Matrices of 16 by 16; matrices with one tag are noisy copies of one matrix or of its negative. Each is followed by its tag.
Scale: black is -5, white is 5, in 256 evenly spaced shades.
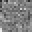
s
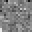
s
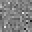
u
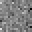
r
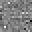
u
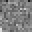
s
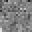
s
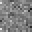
r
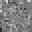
s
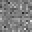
u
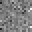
r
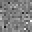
u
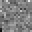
s
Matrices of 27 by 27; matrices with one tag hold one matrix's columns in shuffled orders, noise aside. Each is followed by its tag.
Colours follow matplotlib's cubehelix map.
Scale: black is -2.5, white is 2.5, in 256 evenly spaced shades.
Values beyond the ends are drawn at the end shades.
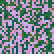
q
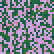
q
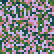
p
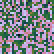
q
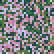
p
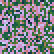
p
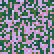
q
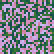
q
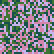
p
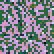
p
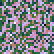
p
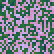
p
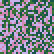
p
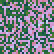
p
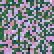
q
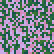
q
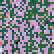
q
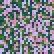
q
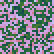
p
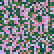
p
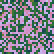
p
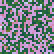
p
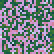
q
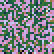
q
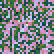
q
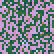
p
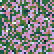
p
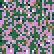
q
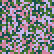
p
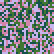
q
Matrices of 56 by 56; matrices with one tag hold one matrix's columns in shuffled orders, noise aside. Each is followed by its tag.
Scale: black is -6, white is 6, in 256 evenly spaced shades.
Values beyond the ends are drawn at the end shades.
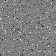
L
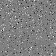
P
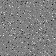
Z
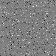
Z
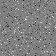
L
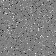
P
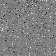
P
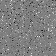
P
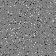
Z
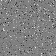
P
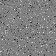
L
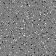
Z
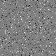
L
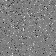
P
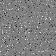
L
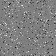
Z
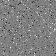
P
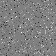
L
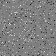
Z
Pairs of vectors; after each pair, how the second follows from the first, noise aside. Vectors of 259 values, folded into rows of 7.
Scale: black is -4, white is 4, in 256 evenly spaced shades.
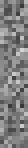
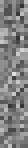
copied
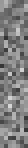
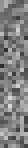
copied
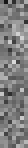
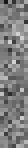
copied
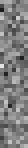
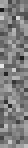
sign-scrambled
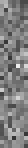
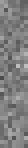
shrunk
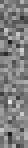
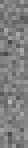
shrunk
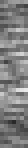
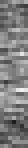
copied
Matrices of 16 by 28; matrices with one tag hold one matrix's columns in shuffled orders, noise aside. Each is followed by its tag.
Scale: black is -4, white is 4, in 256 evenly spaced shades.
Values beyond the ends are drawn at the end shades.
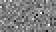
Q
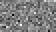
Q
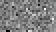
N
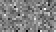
N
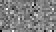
N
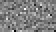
N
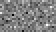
Q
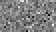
Q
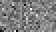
N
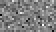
Q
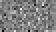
N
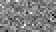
Q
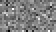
N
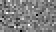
Q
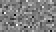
Q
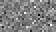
Q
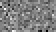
N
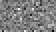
N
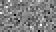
Q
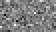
Q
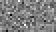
Q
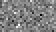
Q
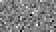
Q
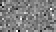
N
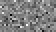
Q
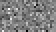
N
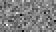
Q
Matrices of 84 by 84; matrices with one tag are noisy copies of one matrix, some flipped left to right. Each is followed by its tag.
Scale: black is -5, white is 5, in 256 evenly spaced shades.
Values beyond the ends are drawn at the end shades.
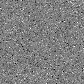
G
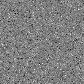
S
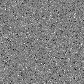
S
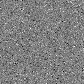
G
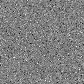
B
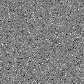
S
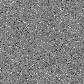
G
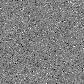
G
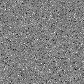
S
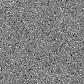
G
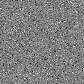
G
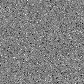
B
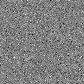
B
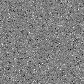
S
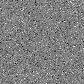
G
